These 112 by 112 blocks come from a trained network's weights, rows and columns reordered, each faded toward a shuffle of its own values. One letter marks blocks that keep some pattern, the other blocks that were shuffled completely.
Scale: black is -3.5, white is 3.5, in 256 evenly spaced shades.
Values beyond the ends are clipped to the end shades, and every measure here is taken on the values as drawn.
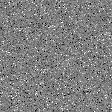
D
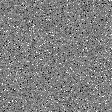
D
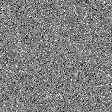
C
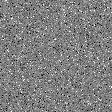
D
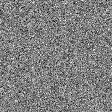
C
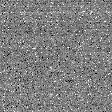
C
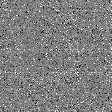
C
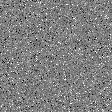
D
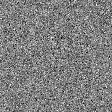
C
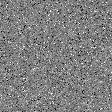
D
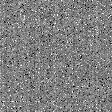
C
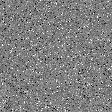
D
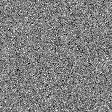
C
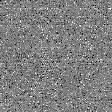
C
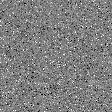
D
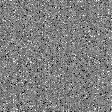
C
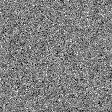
D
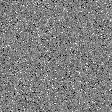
D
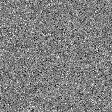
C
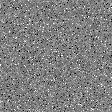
D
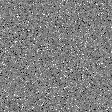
D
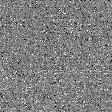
C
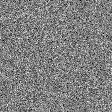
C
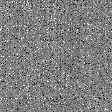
C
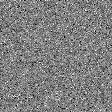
C
